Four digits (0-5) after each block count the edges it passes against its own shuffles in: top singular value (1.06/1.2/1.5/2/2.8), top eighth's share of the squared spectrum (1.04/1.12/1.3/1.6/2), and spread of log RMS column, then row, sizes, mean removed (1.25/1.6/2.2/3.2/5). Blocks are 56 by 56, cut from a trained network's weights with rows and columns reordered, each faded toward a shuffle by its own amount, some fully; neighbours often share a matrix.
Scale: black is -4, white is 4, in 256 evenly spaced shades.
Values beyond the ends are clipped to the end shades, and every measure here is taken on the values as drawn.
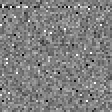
2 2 0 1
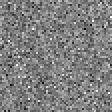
1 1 0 0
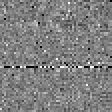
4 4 0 2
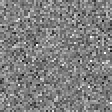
1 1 0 0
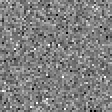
0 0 0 0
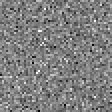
1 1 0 0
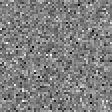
0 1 0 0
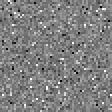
0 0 0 0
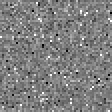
0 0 0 0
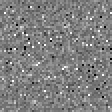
0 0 0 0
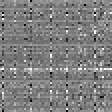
3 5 3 2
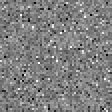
0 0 0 0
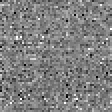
1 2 1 0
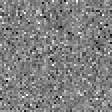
1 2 0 1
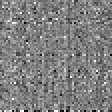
3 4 0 3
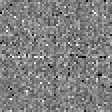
2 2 0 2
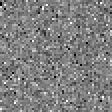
0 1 0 0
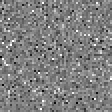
0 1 0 0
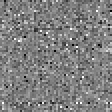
2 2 0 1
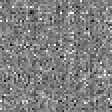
2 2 0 2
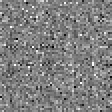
1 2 0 1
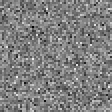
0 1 0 0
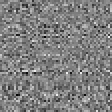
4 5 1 3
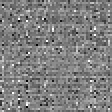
2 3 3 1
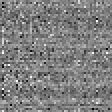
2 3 2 0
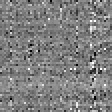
3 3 3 1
